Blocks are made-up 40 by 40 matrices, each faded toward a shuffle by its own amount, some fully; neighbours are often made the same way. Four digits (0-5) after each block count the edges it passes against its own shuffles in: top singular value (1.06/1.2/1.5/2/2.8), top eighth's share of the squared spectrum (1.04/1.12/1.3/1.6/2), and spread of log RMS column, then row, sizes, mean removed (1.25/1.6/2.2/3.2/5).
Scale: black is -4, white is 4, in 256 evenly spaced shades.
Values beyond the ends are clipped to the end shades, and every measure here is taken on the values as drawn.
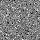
0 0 0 0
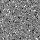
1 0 0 0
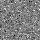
0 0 0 0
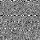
3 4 0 3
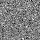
0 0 0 0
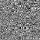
3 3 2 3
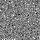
1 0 0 0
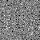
2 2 0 1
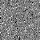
0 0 1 0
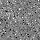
0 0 0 0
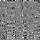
4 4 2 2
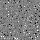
1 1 0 0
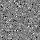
0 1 0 0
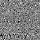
3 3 1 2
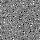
0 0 0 0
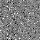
1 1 1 0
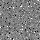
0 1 0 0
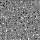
0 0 0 0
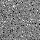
0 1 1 0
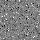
1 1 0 0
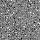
0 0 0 0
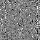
2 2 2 0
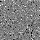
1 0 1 0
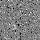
1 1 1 0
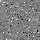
1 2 0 0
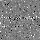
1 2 0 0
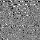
2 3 0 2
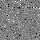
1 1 0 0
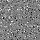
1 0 0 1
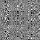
3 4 3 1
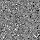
1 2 1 0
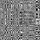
4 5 3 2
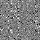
3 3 1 0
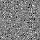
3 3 1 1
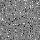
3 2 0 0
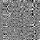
4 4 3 2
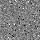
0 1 0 0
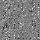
1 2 3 0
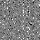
3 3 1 0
